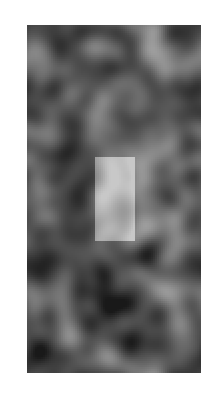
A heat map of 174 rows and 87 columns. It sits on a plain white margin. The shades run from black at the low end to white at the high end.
Values change most from cell to cell in the centre. An odd patch, higher than its surroundings, sits in the centre. The centre is the ninth with the highest average. No regular stripes run through it.
